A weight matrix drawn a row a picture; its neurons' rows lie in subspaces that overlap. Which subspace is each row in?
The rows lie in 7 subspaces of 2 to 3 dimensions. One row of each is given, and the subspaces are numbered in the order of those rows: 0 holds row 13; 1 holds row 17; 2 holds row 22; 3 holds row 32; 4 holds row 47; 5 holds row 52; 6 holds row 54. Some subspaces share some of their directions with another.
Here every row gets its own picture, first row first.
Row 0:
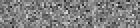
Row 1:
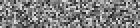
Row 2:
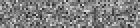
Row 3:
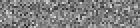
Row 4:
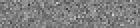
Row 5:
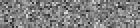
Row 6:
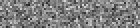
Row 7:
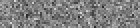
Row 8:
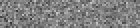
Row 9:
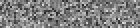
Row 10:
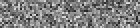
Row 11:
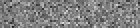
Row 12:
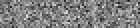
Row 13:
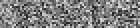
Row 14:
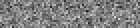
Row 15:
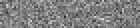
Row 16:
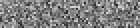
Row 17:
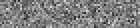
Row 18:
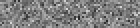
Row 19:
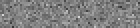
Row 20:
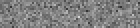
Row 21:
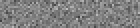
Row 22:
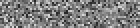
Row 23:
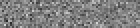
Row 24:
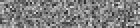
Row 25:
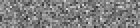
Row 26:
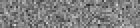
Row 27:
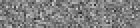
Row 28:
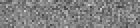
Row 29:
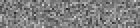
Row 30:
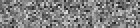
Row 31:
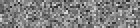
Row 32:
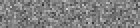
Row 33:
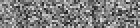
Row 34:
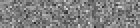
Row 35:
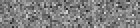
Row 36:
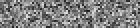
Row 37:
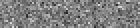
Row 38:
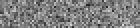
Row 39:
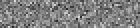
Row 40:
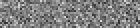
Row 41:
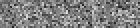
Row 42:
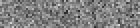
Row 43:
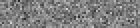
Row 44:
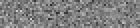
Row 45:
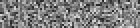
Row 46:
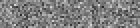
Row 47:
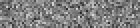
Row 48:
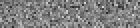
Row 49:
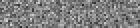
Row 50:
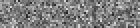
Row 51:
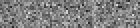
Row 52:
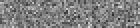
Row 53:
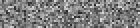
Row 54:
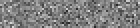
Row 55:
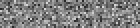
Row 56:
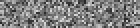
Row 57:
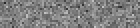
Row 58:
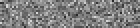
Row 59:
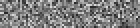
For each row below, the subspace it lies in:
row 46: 0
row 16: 1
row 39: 0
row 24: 5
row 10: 6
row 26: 5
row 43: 1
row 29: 3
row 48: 1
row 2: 6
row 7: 4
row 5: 2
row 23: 2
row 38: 5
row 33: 0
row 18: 1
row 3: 0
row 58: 5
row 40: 6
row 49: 2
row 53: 4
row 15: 5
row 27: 4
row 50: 6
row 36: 1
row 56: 5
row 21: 0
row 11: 6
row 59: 4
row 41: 0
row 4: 1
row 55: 3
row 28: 4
